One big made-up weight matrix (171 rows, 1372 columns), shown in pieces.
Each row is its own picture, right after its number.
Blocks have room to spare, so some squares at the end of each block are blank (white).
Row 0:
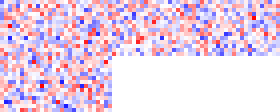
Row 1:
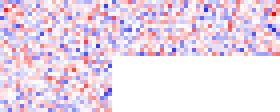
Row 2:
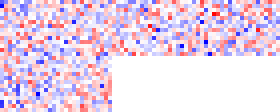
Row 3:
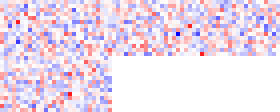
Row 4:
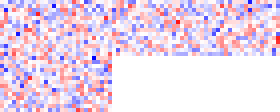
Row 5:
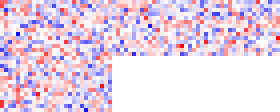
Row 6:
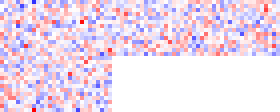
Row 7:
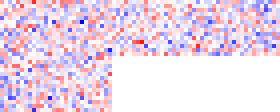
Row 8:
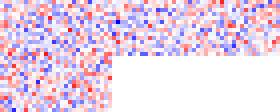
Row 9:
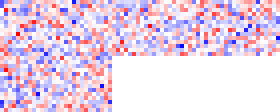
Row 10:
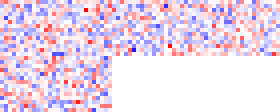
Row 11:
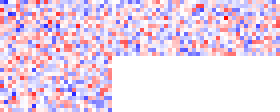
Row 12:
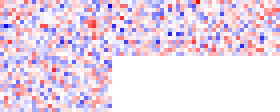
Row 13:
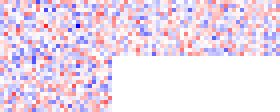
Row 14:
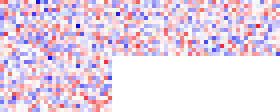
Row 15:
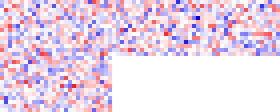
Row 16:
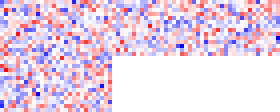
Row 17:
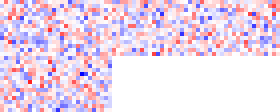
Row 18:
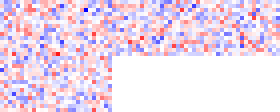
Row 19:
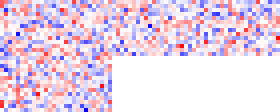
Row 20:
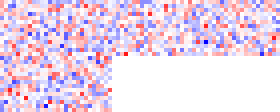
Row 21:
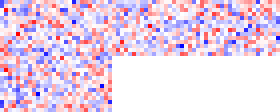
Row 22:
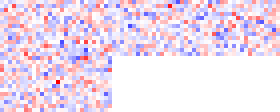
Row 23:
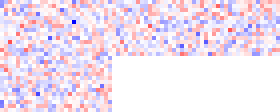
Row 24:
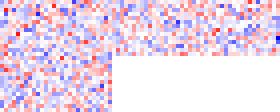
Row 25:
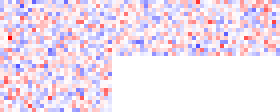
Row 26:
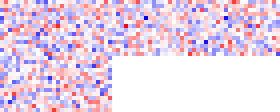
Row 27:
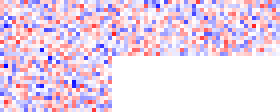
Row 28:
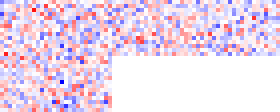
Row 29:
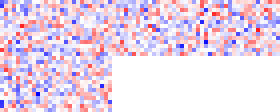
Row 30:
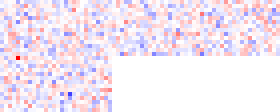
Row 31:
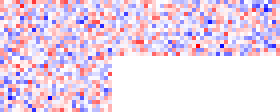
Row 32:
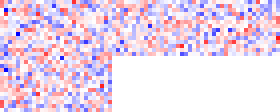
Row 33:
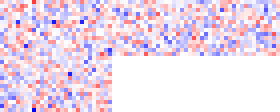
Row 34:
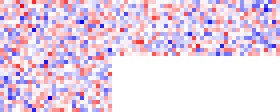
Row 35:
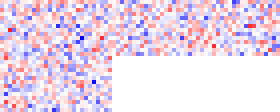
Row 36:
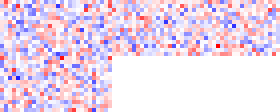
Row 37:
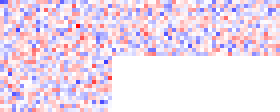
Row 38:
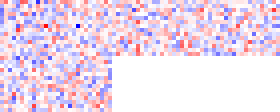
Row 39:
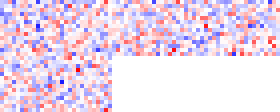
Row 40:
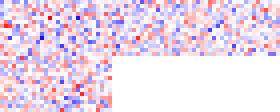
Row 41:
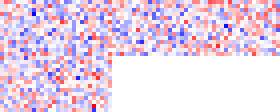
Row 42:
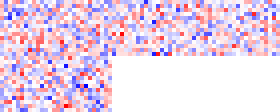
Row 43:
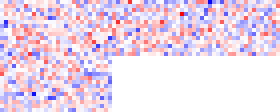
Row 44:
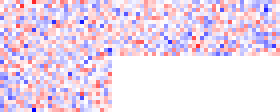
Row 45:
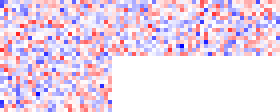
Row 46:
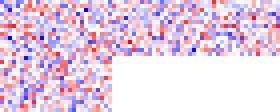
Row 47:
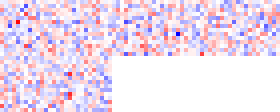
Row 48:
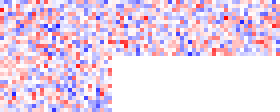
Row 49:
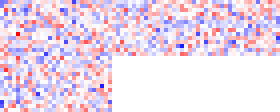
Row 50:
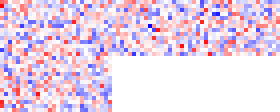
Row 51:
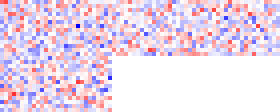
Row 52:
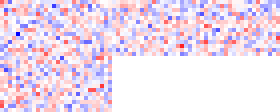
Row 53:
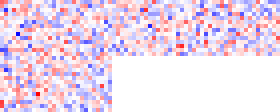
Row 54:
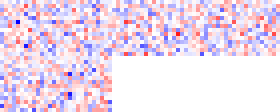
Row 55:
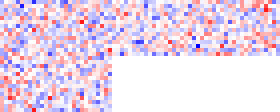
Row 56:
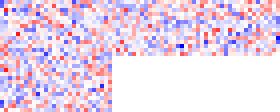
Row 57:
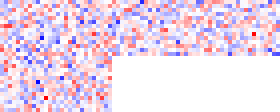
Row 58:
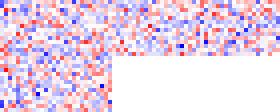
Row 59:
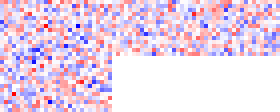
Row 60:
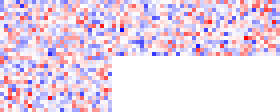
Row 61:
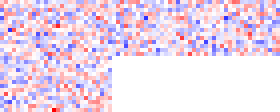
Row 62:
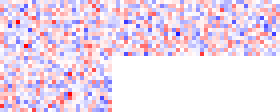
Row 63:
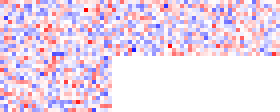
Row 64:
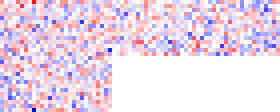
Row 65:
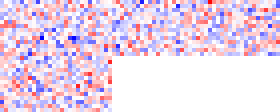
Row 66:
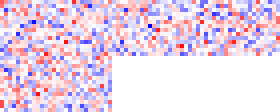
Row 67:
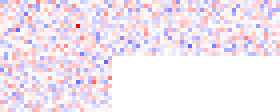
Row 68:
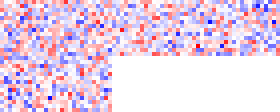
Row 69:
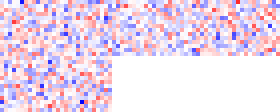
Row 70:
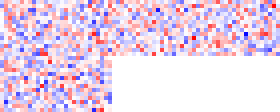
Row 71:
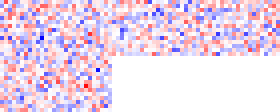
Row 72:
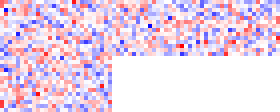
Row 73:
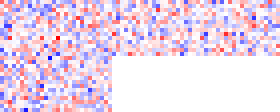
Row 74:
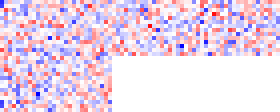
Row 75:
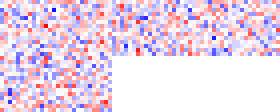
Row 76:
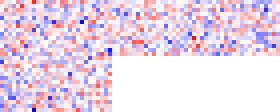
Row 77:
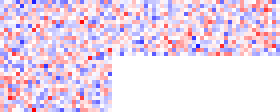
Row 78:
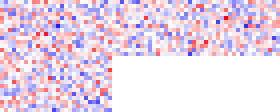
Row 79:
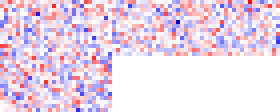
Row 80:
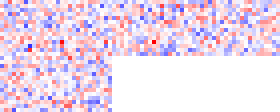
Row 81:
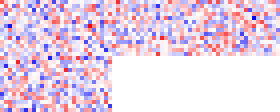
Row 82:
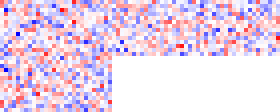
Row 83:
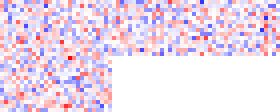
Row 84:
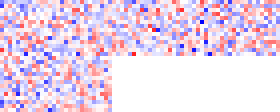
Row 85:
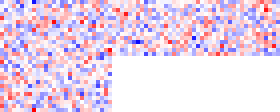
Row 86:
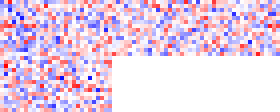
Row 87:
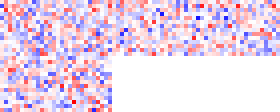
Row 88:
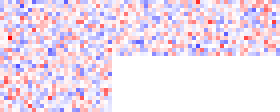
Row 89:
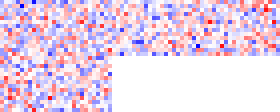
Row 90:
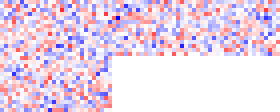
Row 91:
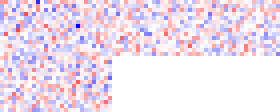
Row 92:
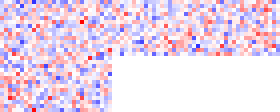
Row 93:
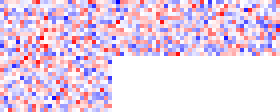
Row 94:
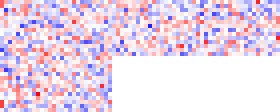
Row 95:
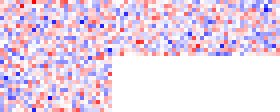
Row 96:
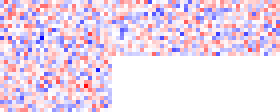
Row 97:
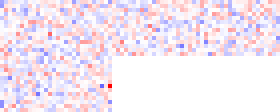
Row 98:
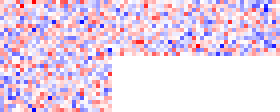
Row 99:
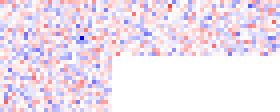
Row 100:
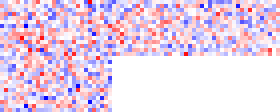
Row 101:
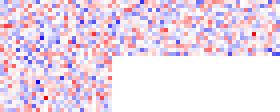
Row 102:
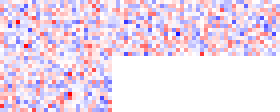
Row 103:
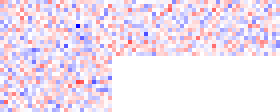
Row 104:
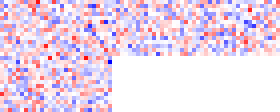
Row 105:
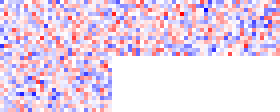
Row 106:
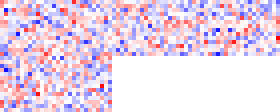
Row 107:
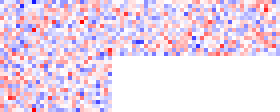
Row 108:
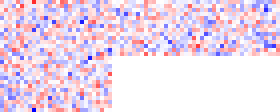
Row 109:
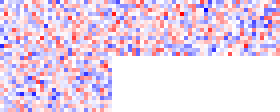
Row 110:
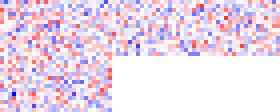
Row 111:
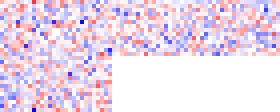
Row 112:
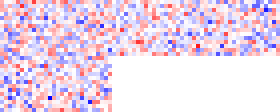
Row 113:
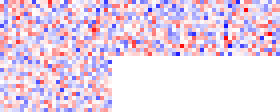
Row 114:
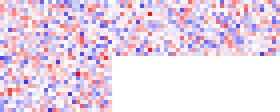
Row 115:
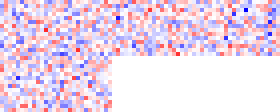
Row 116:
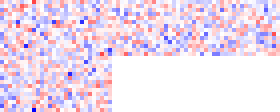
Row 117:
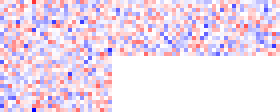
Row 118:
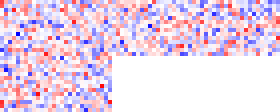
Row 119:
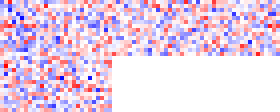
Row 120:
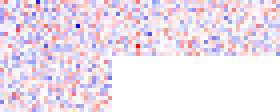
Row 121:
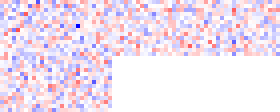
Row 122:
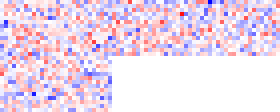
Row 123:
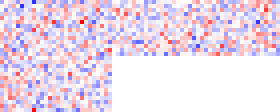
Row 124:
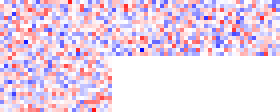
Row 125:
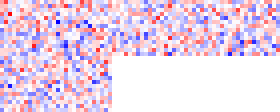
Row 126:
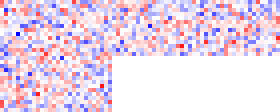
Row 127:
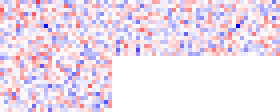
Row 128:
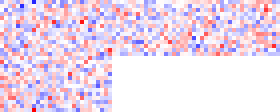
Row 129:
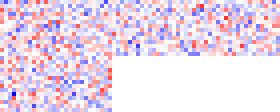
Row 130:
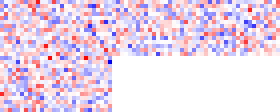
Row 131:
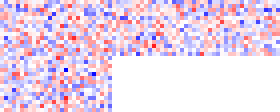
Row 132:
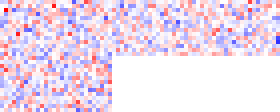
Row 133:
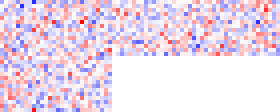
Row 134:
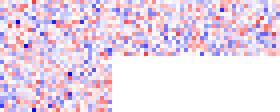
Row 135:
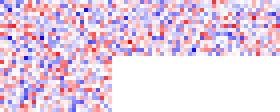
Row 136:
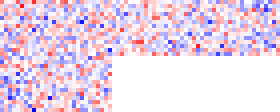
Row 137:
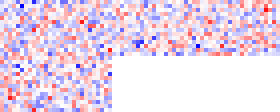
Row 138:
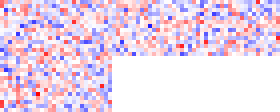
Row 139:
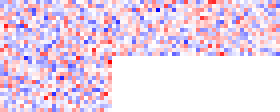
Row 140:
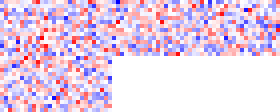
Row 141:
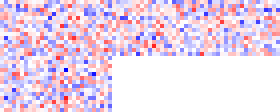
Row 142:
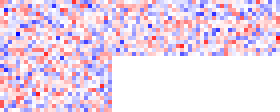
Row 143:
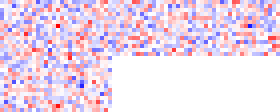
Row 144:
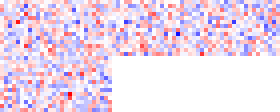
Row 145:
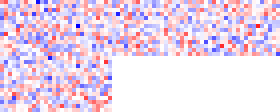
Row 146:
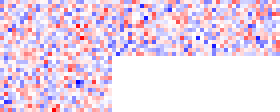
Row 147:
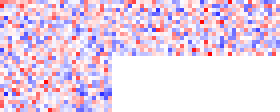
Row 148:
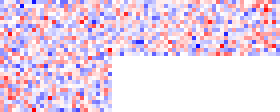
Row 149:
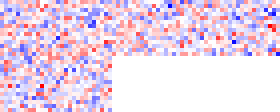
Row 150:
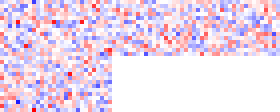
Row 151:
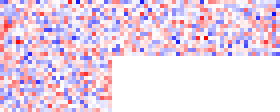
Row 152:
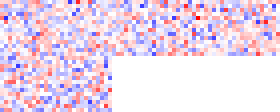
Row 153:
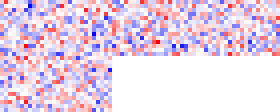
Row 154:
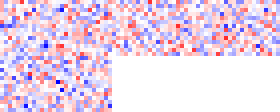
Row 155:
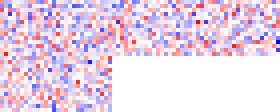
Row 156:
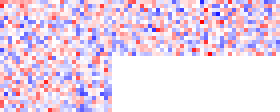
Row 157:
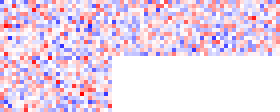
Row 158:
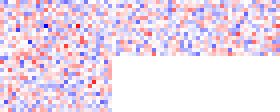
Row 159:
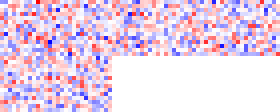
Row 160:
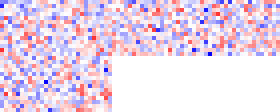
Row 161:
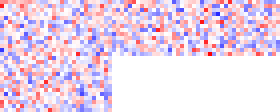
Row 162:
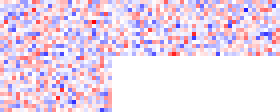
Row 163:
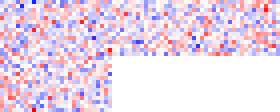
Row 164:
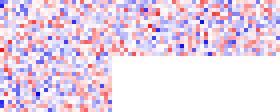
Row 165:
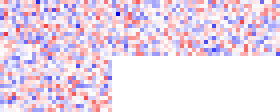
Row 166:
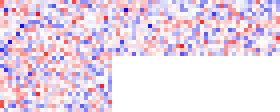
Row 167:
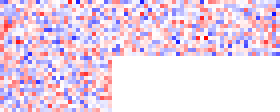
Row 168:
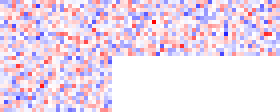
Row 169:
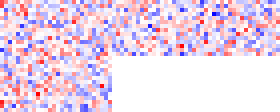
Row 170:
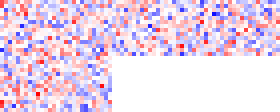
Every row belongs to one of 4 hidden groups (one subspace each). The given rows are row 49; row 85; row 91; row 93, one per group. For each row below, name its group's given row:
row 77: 85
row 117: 85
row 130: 93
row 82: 49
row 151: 93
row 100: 93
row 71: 93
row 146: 91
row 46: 93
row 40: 93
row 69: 93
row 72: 49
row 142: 49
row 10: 93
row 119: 93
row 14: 91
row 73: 93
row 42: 93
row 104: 93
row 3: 85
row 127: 91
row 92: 85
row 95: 85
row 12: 93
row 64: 85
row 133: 85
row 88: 85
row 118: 49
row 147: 49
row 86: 93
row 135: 93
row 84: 49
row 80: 93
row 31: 85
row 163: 85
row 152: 93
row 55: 85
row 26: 91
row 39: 91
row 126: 49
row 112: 85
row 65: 93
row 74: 49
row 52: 49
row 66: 49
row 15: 93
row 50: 49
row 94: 49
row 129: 91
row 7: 85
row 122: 93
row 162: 93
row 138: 49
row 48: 91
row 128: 85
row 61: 91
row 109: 93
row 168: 93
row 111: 85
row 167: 93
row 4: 49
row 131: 93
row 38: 91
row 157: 93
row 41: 93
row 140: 93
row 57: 93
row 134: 85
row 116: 85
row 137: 85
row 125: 91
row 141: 93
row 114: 91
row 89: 85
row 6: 85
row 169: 49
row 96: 93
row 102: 85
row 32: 49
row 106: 49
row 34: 85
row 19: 49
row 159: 91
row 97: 49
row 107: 85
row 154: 93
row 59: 91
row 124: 93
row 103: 91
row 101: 93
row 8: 93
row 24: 49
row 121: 91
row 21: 49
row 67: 91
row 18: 93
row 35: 91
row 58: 49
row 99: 91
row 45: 49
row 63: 93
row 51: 91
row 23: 49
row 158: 91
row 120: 91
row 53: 49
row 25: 85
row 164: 49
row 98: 85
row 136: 85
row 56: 49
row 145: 91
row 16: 49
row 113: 93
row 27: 93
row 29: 49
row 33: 85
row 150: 85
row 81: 93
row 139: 93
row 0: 93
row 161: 49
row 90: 93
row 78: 91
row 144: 85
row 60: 85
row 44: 85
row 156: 49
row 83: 93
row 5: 49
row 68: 85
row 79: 49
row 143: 91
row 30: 85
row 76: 85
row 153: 93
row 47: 85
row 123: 85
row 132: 49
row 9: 49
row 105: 93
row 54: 85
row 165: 91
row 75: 91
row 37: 91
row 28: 93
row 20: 91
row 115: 93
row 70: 93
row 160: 49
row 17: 93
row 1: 93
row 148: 85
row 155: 91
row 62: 85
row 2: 49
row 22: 93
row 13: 91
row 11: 91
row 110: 91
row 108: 85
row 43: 93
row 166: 49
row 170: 49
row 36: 93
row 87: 93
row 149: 93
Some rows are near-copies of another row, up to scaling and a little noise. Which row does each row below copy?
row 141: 131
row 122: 43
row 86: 119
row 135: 46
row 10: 63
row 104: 130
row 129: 110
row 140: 93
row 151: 167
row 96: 71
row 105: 109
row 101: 57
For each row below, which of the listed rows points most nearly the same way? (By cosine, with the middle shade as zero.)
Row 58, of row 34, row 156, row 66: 34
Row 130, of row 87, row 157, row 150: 157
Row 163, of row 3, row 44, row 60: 60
